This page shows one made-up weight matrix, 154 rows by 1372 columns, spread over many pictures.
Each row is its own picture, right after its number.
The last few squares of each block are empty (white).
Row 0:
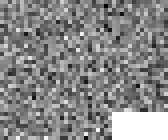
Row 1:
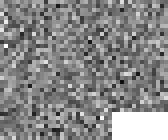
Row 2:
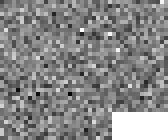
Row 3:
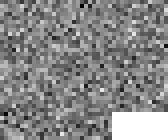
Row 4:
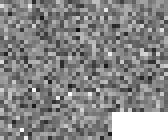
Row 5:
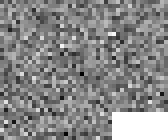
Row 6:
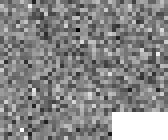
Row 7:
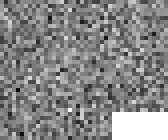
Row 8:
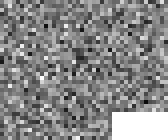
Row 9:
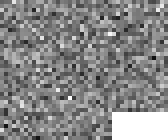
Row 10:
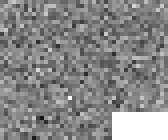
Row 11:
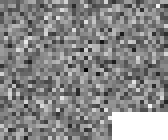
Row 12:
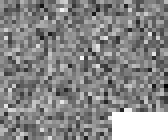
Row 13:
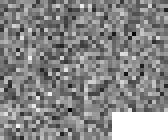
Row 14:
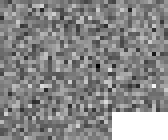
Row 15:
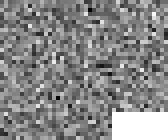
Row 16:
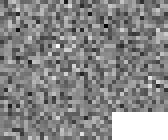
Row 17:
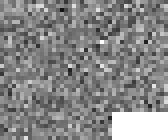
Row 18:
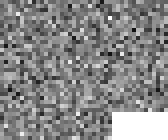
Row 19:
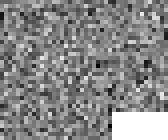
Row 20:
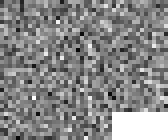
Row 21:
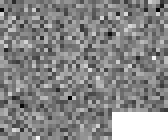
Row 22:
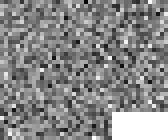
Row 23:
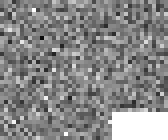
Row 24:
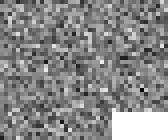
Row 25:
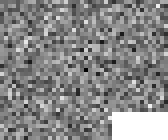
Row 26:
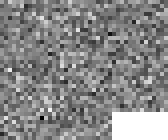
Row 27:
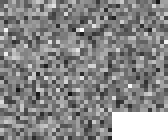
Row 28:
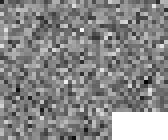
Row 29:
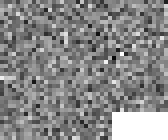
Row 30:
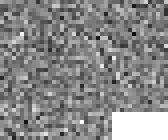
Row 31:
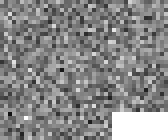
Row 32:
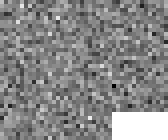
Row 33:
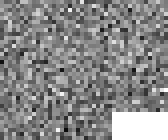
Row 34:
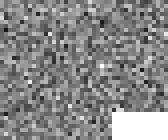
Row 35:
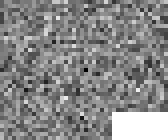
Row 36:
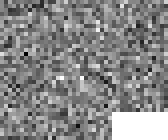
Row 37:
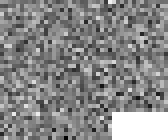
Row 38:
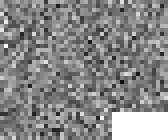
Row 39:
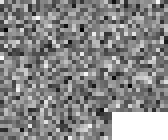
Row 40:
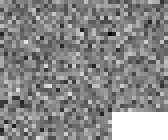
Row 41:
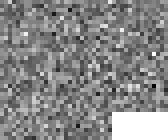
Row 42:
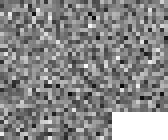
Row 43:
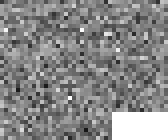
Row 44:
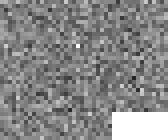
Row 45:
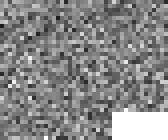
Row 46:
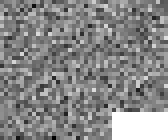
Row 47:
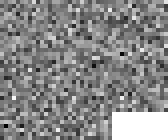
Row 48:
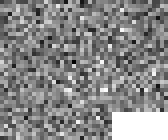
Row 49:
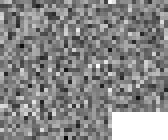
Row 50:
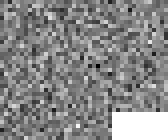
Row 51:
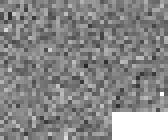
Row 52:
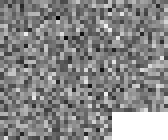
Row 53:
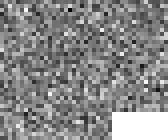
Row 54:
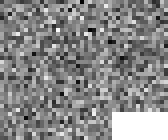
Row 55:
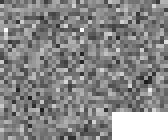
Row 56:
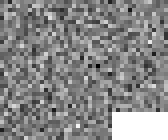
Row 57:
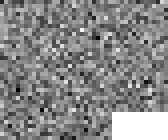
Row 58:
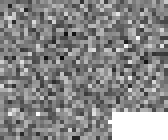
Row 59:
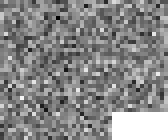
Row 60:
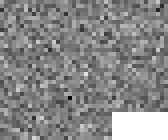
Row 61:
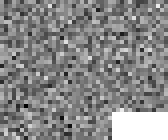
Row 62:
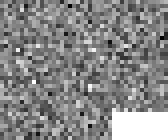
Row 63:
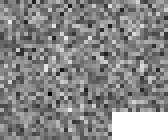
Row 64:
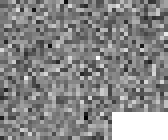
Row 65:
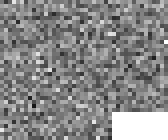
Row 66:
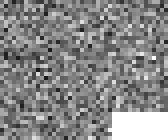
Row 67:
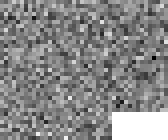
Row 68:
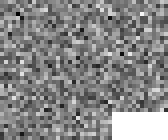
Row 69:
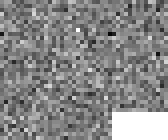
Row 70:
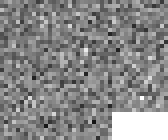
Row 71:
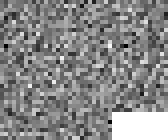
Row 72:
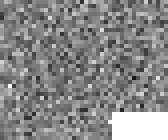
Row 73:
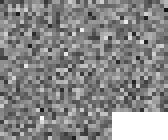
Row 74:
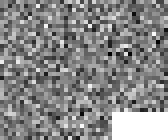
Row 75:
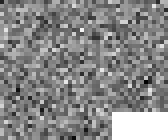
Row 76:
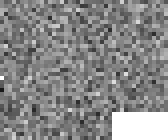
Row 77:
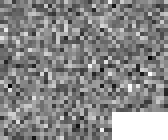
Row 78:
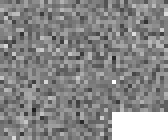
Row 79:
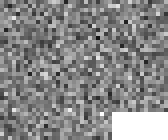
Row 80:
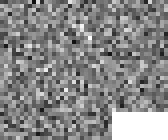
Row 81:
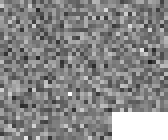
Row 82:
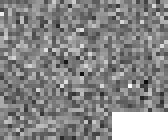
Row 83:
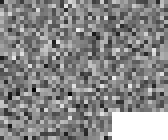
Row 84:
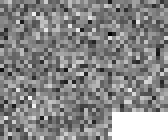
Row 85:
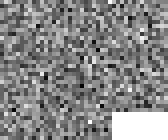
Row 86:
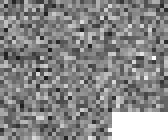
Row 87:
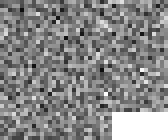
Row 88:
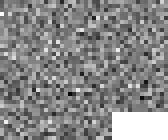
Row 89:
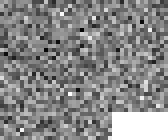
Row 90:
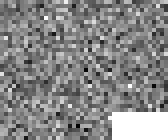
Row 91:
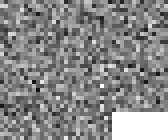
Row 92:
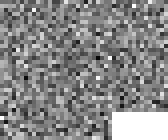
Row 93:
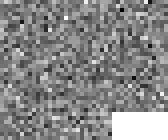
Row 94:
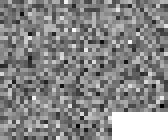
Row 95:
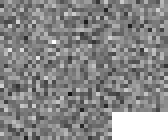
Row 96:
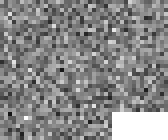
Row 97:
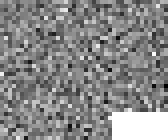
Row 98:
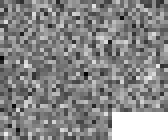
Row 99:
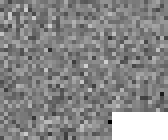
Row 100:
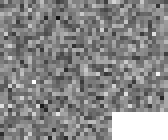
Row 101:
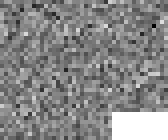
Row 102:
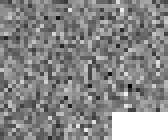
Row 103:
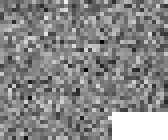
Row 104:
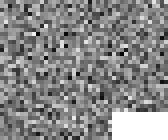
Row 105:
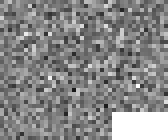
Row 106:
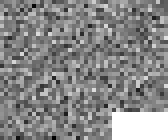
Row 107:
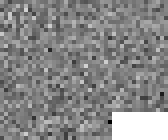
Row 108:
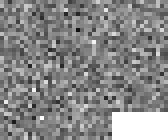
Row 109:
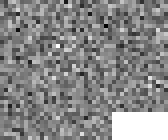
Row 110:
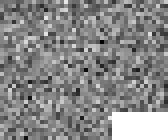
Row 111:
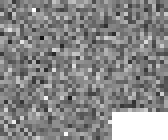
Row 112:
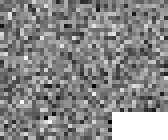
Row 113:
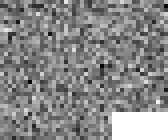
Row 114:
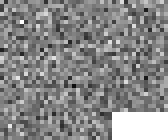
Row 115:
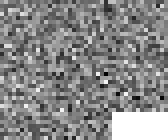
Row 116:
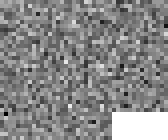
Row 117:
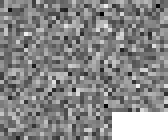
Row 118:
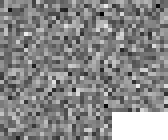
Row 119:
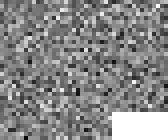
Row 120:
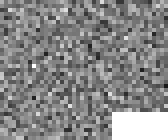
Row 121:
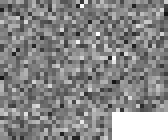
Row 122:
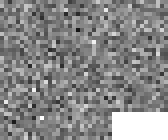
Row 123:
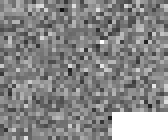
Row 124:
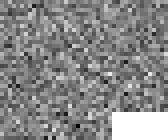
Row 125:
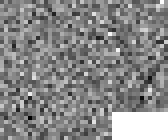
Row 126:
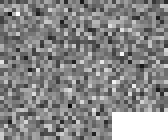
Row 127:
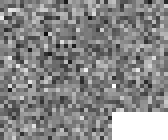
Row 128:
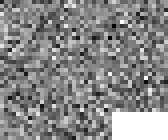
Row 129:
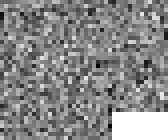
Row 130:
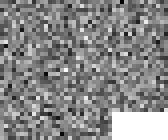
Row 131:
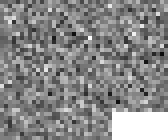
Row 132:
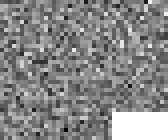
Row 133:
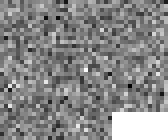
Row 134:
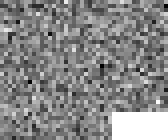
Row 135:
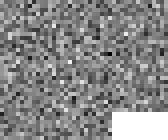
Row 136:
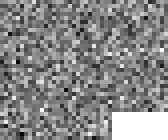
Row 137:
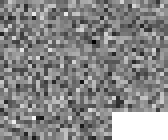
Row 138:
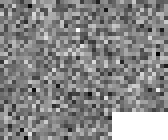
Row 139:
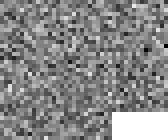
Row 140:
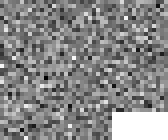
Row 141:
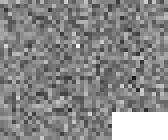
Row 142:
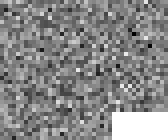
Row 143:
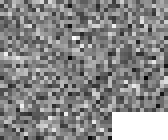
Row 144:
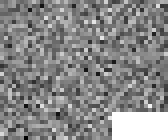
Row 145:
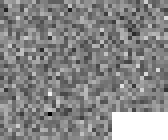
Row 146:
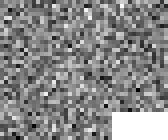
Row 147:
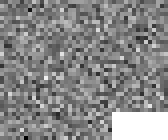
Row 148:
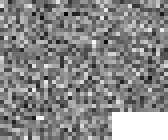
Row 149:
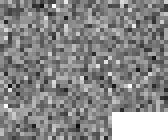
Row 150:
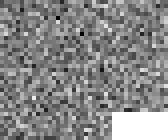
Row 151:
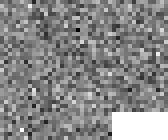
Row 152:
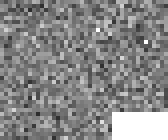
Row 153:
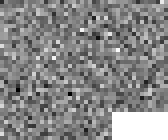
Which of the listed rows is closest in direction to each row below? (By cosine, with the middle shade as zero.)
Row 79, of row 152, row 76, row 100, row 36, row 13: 76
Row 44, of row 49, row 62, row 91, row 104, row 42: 104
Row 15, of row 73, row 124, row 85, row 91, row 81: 85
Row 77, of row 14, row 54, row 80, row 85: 85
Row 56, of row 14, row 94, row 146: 14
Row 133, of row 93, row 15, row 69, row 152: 15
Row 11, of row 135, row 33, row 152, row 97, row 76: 97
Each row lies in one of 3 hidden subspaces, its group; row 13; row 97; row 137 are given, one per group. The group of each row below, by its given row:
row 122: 137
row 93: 13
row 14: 97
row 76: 13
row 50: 97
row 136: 13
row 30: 13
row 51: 137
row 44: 13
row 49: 97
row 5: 137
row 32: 97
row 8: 13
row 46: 97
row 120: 97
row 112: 137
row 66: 137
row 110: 97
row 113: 97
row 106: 97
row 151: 137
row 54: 13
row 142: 13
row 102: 97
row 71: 13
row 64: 13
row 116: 97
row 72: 13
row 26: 137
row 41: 97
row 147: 97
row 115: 97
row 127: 97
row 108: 137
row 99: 137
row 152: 97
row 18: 13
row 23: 137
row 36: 97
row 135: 13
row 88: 137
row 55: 137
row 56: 97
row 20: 97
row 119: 97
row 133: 97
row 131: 13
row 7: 13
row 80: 13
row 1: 13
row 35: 97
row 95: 137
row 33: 13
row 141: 13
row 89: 137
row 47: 13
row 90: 97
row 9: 137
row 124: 97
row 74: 13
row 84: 137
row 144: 97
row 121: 13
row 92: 13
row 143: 137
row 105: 97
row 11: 97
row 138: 137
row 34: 97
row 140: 97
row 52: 97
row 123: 97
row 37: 97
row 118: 97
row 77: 97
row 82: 137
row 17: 97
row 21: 137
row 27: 137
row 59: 97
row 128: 137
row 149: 97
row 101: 97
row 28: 137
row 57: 137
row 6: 137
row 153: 137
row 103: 97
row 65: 137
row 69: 137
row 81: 137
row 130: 13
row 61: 97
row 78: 13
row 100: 97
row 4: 137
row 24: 13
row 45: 97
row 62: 13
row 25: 97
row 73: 137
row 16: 13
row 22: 13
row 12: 97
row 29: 13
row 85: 97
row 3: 13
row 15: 97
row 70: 137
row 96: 13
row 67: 137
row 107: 137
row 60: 137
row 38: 13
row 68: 13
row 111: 137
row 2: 137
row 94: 97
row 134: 97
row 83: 137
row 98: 137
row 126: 13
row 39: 137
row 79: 13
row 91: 97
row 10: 137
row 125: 137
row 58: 13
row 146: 97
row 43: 137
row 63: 13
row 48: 13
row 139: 13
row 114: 137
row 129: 97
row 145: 13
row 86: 137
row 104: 13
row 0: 97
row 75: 137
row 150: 97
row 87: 97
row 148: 137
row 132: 13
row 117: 97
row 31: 13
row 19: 97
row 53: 13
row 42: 137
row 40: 137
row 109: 13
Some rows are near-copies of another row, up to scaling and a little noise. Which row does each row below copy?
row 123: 17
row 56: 50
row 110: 103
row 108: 122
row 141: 44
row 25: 11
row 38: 1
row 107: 99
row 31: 96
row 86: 66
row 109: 16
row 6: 151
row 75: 28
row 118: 117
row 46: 106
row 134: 113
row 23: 111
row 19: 129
